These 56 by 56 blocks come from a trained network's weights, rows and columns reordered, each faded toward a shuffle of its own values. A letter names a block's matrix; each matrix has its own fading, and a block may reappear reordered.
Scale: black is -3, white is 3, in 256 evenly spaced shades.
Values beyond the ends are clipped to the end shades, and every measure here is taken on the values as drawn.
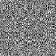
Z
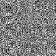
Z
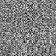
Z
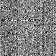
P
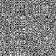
Z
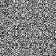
Z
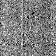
P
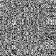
Z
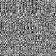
Z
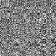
Z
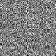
Z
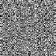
Z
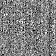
P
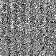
P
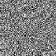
Z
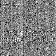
P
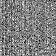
P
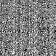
P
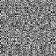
Z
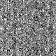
P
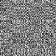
Z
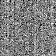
P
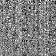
P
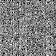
P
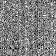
P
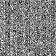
P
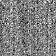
P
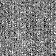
P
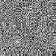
Z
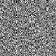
Z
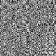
Z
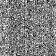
P
